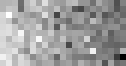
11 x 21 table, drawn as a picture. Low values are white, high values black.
The histogram is bell-shaped. Fine speckle covers the field. Values rise toward the right. There are no regular stripes.
